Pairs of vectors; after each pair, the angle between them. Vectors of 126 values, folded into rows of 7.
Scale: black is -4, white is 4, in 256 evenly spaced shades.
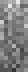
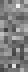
partly aligned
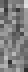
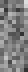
nearly parallel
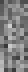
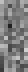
nearly opposite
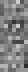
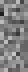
partly aligned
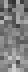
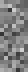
orthogonal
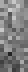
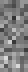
partly opposed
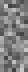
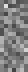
nearly parallel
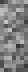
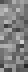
nearly parallel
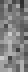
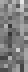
nearly opposite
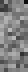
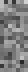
partly opposed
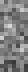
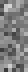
orthogonal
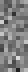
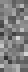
partly opposed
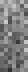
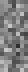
orthogonal
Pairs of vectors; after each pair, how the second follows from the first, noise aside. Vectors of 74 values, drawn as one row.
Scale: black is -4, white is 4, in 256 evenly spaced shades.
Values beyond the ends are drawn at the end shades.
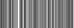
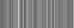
shrunk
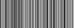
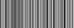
copied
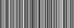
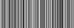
negated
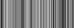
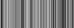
copied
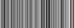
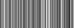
negated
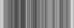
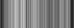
negated
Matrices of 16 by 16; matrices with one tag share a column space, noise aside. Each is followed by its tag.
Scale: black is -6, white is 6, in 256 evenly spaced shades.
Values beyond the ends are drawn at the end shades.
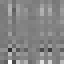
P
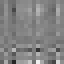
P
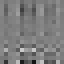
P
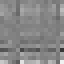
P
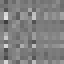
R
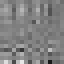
P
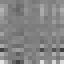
P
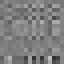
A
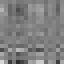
P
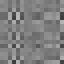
R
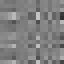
R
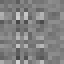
R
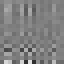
P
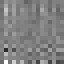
P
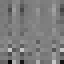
P
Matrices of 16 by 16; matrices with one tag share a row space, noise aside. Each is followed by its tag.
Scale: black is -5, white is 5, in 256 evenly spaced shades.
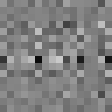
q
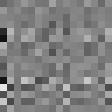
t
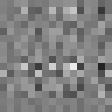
q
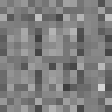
q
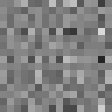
q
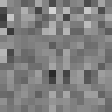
t
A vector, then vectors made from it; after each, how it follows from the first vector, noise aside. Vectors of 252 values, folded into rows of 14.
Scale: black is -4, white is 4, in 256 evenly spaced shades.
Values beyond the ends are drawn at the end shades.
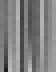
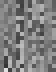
sign-scrambled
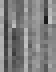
wrapped around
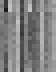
wrapped around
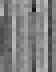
wrapped around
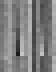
wrapped around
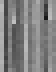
wrapped around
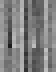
wrapped around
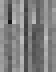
wrapped around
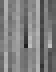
wrapped around
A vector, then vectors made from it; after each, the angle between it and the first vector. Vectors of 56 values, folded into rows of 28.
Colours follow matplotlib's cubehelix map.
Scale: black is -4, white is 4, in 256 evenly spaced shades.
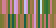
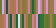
orthogonal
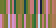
nearly opposite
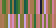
nearly opposite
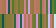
orthogonal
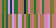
partly opposed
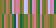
partly aligned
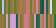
orthogonal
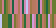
partly aligned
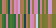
partly aligned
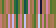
nearly opposite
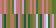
orthogonal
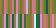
partly aligned
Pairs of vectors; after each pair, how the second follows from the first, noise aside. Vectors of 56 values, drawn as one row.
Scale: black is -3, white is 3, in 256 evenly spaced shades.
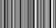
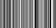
sign-scrambled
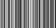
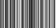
negated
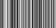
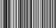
negated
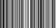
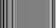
partly zeroed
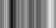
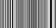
sign-scrambled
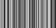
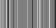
partly zeroed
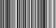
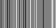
partly zeroed
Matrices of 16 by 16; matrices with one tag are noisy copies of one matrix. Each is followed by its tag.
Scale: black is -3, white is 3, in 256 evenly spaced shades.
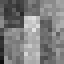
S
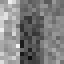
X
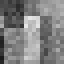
S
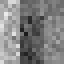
X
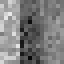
X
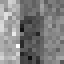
X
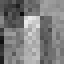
S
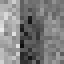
X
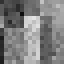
S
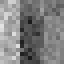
X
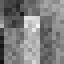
S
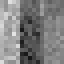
X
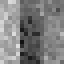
X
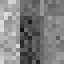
X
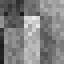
S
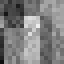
S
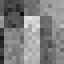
S
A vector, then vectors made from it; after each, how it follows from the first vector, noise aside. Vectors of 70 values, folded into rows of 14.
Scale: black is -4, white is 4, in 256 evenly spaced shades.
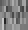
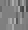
partly zeroed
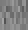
shrunk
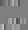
partly zeroed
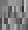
reversed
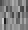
copied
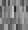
wrapped around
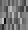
sign-scrambled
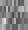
sign-scrambled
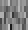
wrapped around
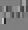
partly zeroed
